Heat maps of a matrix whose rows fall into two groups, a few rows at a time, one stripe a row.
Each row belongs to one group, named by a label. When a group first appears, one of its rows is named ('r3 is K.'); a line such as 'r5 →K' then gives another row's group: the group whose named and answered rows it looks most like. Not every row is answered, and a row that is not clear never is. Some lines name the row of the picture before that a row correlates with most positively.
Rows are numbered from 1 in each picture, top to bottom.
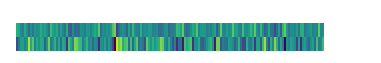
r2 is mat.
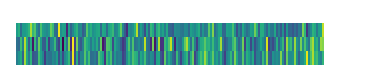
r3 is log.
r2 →log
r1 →mat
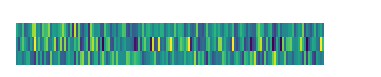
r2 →log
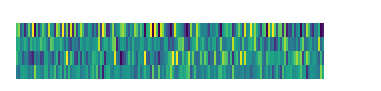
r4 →log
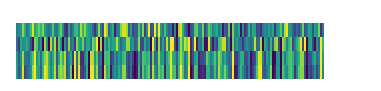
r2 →log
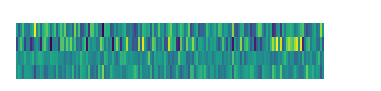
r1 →log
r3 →mat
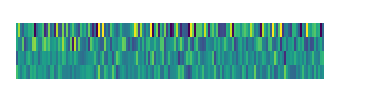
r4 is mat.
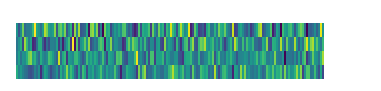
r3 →mat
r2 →log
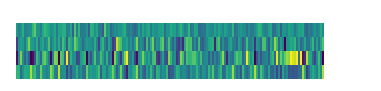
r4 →mat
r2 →mat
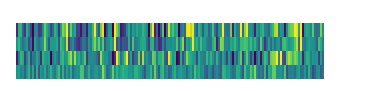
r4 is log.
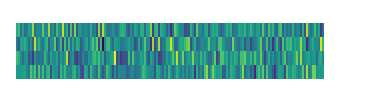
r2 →log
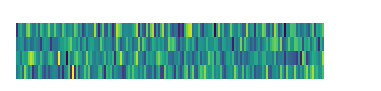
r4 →log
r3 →mat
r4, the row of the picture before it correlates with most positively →4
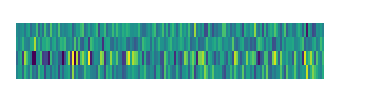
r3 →log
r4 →log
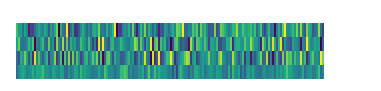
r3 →log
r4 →mat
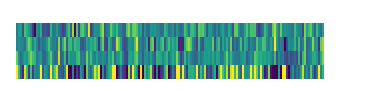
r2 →mat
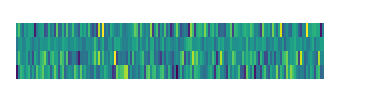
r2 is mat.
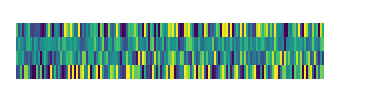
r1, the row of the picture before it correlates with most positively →2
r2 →mat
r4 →log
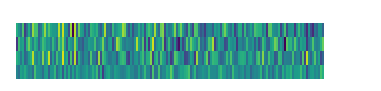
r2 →mat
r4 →log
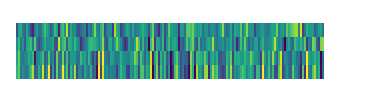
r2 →mat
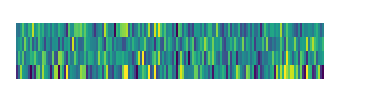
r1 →mat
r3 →mat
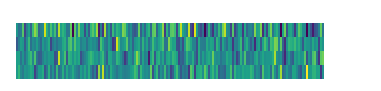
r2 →mat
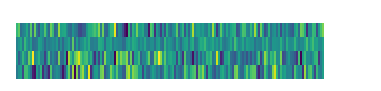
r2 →log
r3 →mat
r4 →log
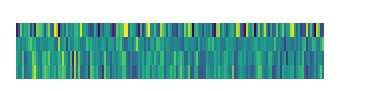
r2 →mat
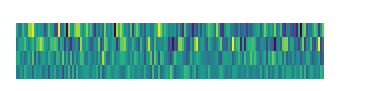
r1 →mat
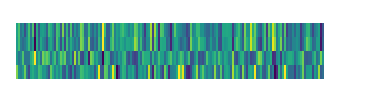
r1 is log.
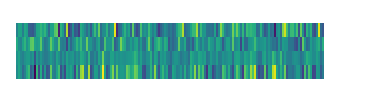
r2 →mat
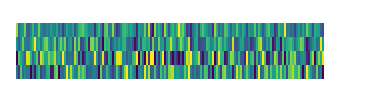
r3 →mat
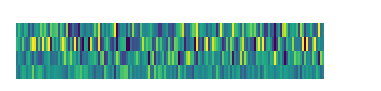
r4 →mat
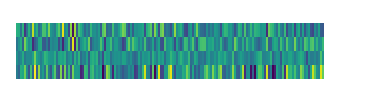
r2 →log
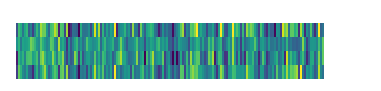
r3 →mat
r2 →mat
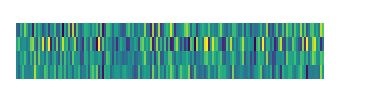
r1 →log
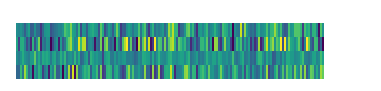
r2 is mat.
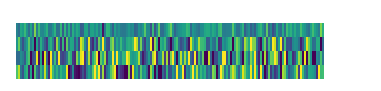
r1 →log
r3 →log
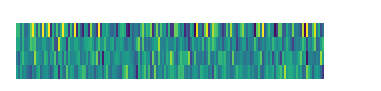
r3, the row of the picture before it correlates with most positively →1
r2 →mat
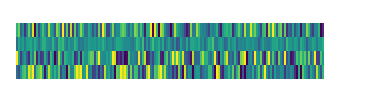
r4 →mat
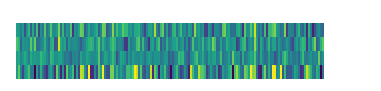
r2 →mat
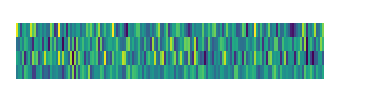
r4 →log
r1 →mat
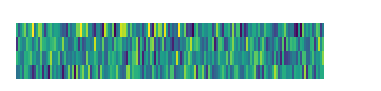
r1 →mat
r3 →mat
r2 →mat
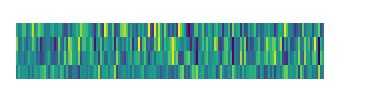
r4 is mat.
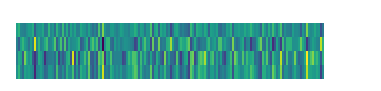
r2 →log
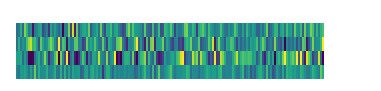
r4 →log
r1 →log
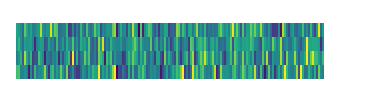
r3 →log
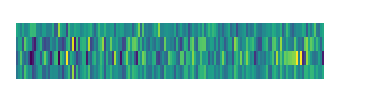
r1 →mat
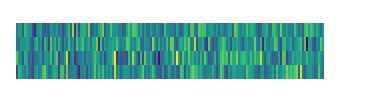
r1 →log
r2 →log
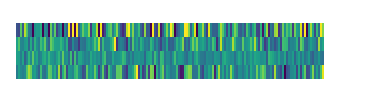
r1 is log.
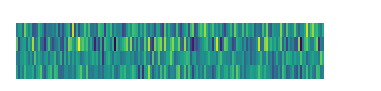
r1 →log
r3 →log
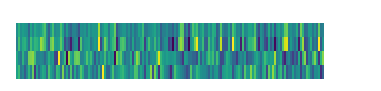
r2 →mat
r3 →mat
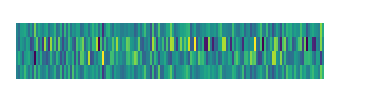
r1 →log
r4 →log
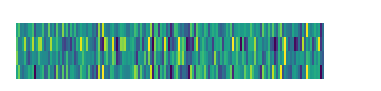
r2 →mat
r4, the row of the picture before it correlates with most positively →3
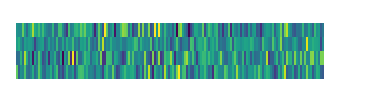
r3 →log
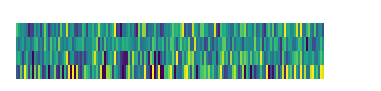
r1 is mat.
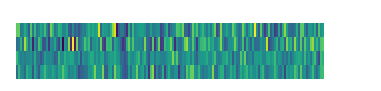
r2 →log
